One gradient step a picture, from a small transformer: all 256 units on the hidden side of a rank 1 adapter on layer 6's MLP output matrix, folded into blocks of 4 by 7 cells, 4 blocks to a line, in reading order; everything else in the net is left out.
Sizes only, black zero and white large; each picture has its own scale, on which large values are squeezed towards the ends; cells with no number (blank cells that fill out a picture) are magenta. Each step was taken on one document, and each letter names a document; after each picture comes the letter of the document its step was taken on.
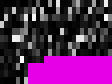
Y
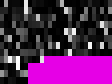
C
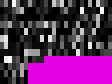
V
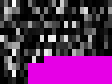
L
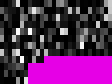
Y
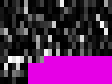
C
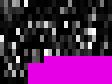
L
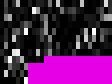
Y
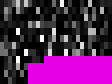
L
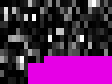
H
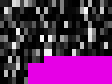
L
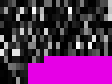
Y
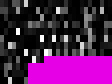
L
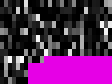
C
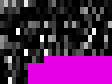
L
